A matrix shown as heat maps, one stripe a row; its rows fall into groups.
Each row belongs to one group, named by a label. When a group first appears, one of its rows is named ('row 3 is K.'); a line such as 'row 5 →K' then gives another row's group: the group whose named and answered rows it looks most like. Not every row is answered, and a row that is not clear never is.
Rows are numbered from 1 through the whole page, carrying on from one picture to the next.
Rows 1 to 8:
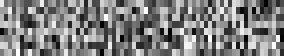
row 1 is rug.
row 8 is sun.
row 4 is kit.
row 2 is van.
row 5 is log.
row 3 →rug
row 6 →kit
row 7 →kit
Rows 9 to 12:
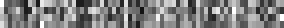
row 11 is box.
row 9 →box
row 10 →rug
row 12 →box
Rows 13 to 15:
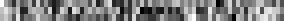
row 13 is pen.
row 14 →kit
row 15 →kit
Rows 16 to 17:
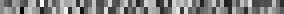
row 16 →log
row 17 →sun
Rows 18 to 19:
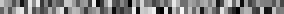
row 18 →pen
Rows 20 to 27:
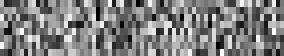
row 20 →log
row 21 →sun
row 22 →rug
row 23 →box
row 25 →pen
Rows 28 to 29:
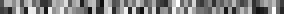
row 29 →log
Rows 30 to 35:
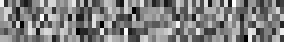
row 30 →rug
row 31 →van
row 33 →pen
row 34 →box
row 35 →van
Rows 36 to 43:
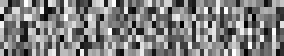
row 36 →box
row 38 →sun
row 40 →log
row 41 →rug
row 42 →van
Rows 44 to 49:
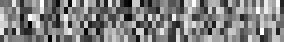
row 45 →kit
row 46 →sun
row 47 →kit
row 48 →rug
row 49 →van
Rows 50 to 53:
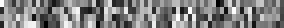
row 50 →pen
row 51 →van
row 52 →sun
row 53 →sun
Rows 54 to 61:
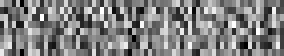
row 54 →pen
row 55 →log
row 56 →box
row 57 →van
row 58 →pen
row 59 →van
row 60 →van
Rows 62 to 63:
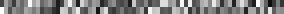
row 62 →pen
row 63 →sun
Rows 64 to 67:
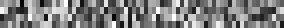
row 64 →sun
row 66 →log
